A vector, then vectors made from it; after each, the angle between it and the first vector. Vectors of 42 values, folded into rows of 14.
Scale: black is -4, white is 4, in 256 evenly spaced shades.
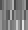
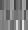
nearly parallel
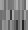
nearly opposite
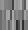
nearly opposite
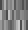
partly aligned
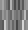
orthogonal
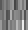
nearly parallel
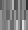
nearly parallel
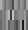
nearly opposite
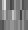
orthogonal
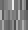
partly aligned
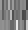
partly aligned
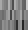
nearly opposite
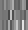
nearly parallel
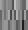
nearly opposite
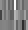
partly opposed
